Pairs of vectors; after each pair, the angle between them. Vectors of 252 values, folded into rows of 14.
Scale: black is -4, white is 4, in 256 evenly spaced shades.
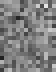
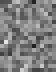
orthogonal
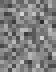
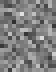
nearly parallel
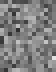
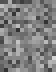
nearly parallel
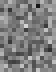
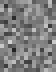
partly opposed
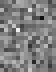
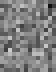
partly aligned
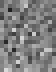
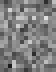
partly opposed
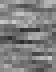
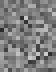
orthogonal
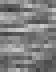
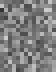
orthogonal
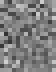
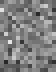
partly opposed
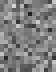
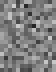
nearly parallel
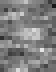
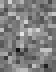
partly aligned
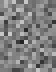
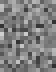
partly aligned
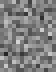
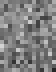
orthogonal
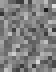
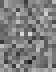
orthogonal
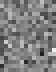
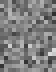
nearly parallel
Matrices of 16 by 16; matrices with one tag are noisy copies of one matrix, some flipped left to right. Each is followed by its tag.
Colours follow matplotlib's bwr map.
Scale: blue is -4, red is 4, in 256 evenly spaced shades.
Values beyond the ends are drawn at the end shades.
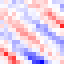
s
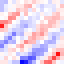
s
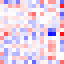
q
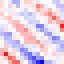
s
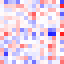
q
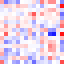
q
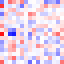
q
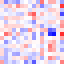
q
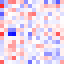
q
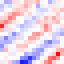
s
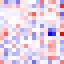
q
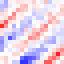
s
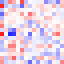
q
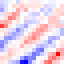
s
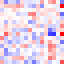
q
